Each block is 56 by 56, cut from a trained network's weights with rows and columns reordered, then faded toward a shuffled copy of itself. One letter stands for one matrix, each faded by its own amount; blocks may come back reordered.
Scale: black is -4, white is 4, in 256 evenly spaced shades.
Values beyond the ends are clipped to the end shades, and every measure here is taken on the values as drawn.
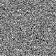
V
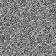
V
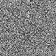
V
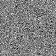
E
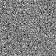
E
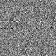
E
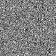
E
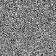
V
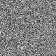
V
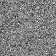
V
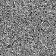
E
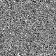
E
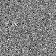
E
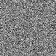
V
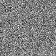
E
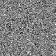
E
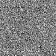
E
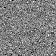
E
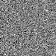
V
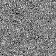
E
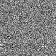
V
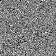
E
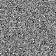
V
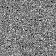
E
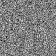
V
